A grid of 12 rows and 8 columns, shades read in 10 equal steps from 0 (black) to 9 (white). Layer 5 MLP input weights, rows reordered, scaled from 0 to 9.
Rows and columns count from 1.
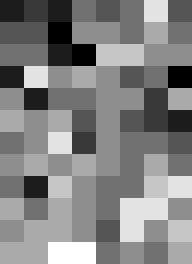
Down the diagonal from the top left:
1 3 1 6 5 3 4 4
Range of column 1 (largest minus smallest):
5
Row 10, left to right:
6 4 6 5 4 8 8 5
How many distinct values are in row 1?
5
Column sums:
50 51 58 54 55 59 61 52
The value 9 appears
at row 12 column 3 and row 12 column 4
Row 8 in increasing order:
4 4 5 5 5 6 6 6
